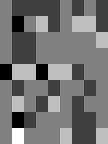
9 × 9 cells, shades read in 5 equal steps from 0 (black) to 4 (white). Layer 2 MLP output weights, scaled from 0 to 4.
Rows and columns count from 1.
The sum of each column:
16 14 15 15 17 20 14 16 18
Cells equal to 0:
4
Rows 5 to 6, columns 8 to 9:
2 2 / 1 2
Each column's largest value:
2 4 3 3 3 3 3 3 3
